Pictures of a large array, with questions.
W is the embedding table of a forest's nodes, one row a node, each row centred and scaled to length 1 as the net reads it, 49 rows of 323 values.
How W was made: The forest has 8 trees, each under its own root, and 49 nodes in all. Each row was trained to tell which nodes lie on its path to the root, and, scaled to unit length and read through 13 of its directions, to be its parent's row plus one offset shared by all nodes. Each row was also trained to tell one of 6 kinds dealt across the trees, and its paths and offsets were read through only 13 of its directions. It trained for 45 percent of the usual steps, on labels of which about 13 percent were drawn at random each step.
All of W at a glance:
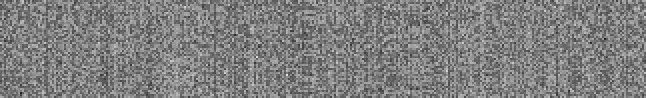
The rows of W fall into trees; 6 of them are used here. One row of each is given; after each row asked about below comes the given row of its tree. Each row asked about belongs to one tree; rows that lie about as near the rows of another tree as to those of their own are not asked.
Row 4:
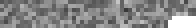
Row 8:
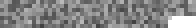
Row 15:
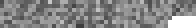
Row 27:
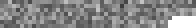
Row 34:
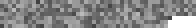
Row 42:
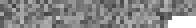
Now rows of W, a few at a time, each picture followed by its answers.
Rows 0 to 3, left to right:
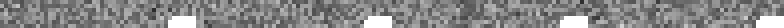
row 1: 8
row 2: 15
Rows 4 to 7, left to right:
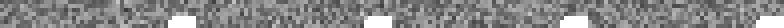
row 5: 8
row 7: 42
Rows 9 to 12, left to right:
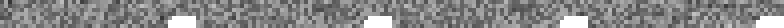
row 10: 8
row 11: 8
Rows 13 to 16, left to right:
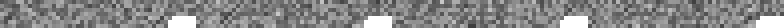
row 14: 15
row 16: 15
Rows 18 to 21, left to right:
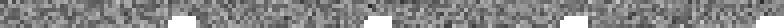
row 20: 42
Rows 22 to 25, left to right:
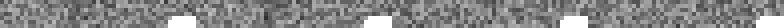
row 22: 15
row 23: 15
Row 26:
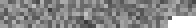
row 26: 34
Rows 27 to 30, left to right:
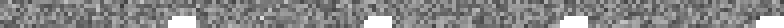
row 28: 42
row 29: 15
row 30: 42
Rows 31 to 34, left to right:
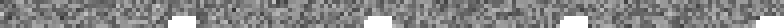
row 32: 15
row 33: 4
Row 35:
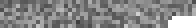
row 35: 42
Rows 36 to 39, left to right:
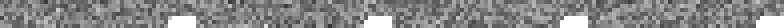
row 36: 4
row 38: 42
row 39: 42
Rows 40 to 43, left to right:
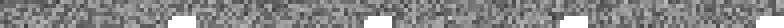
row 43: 8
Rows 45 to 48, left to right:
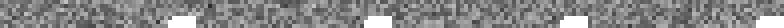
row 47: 42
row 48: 8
